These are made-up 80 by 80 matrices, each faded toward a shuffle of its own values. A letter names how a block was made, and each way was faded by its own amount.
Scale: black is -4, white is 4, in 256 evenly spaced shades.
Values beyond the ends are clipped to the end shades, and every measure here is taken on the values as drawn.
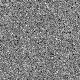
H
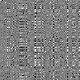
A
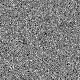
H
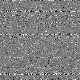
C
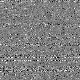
C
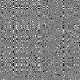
A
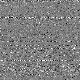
C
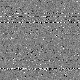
C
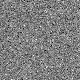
H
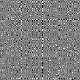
A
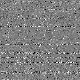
C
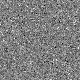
H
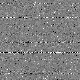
C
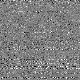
C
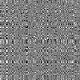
A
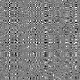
A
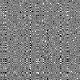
A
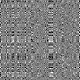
A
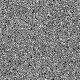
H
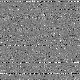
C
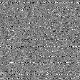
C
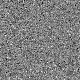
H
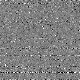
C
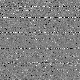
C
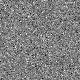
H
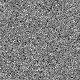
H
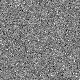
H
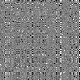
A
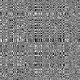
A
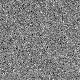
H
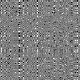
A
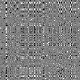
A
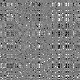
A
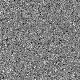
H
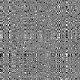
A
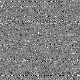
C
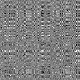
A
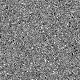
H
